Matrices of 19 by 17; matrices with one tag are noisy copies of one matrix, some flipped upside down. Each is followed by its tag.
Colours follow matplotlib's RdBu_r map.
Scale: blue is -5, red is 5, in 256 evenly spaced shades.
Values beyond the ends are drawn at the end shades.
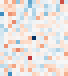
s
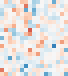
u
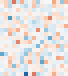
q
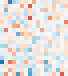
s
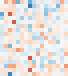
s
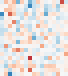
s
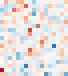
u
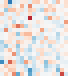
s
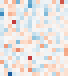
s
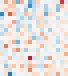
s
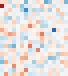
u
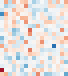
u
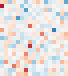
u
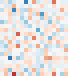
q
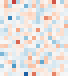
q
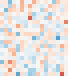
s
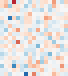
q
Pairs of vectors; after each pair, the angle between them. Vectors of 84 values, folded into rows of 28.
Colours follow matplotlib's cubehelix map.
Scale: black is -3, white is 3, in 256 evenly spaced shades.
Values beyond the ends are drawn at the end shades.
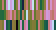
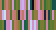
partly opposed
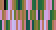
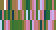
nearly opposite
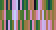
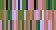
nearly parallel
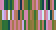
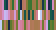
partly aligned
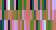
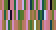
orthogonal
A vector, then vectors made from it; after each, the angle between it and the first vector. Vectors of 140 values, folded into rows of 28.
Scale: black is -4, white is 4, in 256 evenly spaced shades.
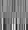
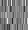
orthogonal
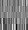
nearly parallel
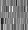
partly opposed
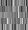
partly opposed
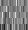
partly aligned
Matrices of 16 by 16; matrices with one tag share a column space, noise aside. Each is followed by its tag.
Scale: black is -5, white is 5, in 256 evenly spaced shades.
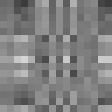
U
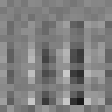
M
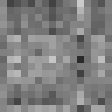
U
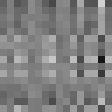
U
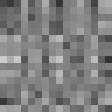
U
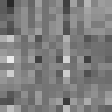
U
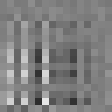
M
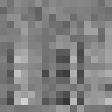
M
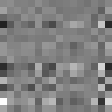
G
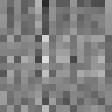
U
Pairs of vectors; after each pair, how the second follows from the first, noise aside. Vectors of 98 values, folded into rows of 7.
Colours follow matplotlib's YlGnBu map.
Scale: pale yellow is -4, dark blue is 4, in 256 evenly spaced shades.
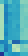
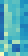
negated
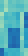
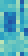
wrapped around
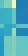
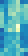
wrapped around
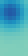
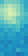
negated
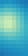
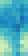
wrapped around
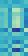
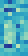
wrapped around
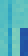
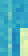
negated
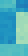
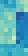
negated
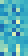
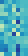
negated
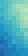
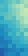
copied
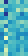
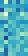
negated
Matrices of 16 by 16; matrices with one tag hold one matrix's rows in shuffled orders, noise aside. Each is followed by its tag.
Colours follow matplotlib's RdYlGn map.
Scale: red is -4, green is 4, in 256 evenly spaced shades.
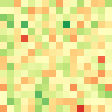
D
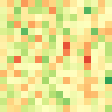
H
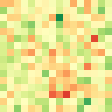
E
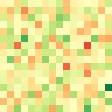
H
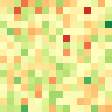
H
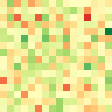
H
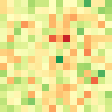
E
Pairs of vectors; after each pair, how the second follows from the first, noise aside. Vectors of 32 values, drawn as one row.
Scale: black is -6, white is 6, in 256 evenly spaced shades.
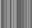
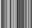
scaled up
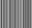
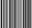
scaled up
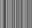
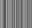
copied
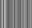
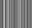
sign-scrambled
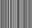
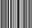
scaled up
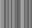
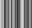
scaled up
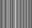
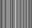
copied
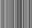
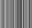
copied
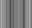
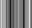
scaled up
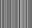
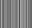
copied
